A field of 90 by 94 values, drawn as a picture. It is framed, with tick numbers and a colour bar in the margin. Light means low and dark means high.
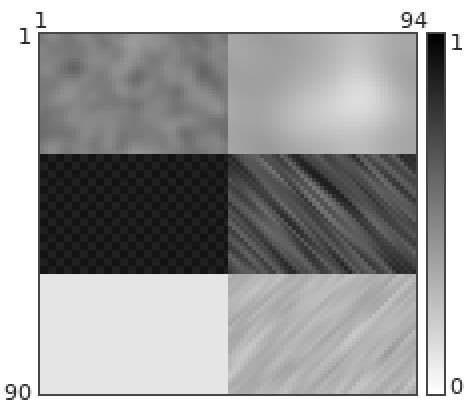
The table splits into 3 rows of 2 panels. Panel 1,1: middling, blotchy, faint in contrast. Panel 1,2: low, smooth. Panel 2,1: very high, checkered, faint in contrast. Panel 2,2: high, slanting down to the right. Panel 3,1: very low, flat. Panel 3,2: low, slanting up to the right, faint in contrast.
